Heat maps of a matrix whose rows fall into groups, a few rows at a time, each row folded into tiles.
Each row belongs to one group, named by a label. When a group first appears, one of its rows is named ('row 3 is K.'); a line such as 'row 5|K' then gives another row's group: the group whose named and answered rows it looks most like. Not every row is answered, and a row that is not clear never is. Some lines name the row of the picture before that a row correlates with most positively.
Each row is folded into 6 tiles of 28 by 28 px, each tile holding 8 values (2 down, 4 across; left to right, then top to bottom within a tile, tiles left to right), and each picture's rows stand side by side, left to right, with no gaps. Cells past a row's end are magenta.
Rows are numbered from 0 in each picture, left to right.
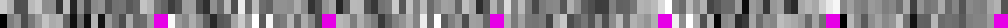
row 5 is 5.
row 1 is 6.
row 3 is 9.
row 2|6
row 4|9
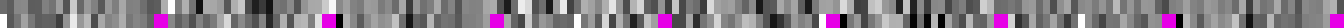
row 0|6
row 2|5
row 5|5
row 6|6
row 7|5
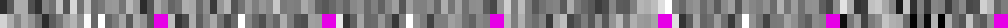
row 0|6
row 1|6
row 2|6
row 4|6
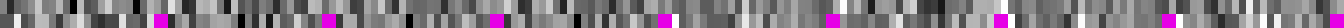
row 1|5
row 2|5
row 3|5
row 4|6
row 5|9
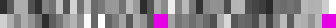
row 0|6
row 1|9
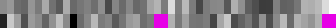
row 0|5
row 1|9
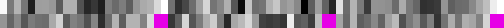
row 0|9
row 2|9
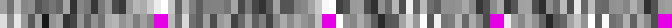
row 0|9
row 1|9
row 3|6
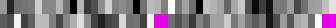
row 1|9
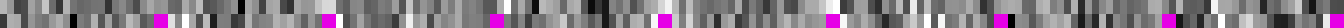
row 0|5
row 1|9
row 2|6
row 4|9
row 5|6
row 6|5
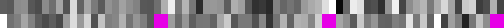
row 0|6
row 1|9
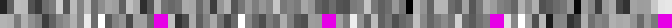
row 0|6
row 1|6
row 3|9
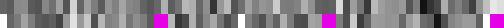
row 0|6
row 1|6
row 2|9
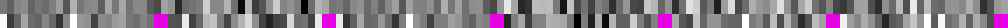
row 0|6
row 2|6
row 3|5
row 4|6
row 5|6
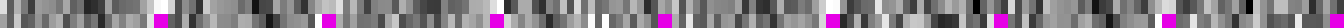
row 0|9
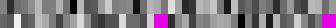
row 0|9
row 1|5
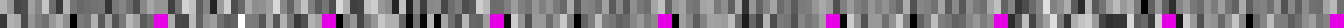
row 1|6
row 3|5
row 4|5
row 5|5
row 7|5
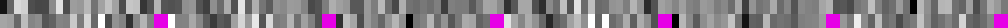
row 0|6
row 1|6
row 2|5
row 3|6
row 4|5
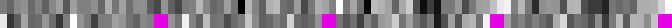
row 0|6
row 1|9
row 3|9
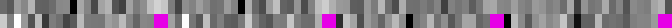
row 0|9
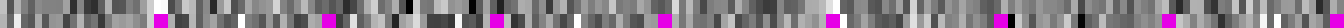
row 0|9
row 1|6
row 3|6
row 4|9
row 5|6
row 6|5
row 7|6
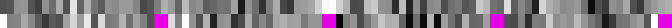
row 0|6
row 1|9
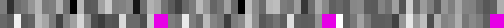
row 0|9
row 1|9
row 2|6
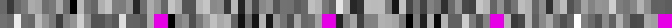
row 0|9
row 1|5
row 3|6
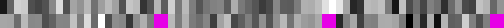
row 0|6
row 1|9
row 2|5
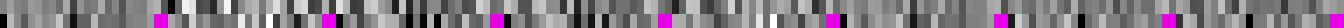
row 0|5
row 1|6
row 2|5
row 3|5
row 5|5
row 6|5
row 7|5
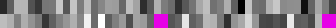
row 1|9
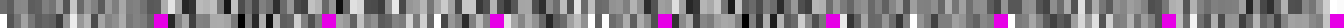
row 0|6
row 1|5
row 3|6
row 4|5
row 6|6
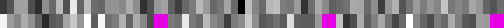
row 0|6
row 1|9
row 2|6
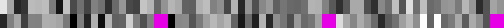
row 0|5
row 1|5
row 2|6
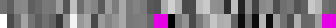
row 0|6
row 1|5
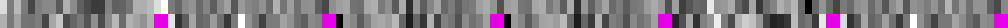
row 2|5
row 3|5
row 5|6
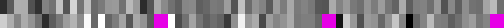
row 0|6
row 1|6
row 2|5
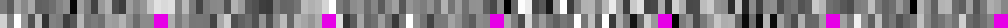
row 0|9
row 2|6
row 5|9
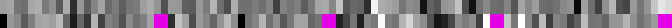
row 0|5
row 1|5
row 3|9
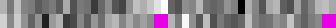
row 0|9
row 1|9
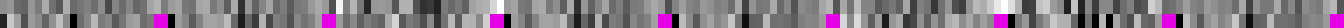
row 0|5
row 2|9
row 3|5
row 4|5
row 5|9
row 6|5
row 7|5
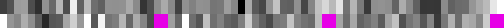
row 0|6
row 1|9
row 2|9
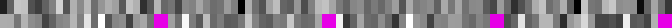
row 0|6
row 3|9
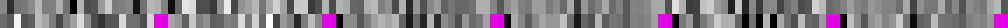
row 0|9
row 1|6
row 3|5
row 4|5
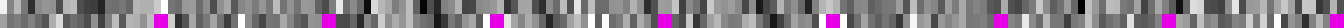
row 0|9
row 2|9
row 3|6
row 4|9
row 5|6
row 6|9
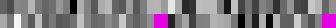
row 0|9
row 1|5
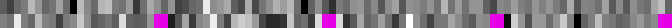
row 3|5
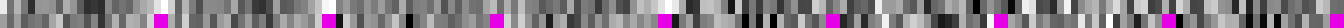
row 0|9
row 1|9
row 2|5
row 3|9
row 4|5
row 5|9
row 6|6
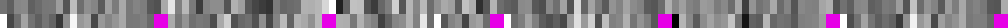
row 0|6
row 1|9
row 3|6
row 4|5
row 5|6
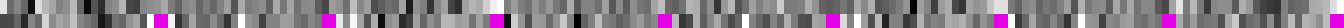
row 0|9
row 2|9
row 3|5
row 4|6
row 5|9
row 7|9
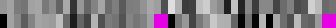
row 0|5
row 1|5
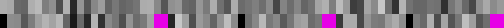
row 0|5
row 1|5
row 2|5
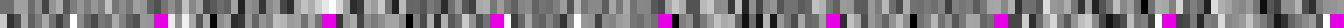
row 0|6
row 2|5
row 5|5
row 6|9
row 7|9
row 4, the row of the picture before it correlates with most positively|0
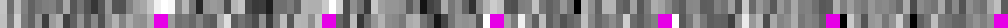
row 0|9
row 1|9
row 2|9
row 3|9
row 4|6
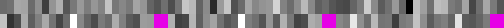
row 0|6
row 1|6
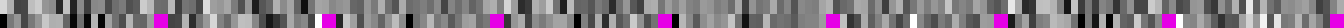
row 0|5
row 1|9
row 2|5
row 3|5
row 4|5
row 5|6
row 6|5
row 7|6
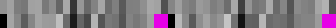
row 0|5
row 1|5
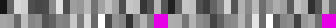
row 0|6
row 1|6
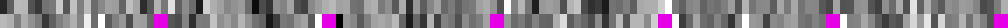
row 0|6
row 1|9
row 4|6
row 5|6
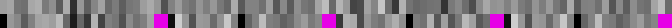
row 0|5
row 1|5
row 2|5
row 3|5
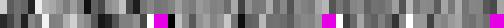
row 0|9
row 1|5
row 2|6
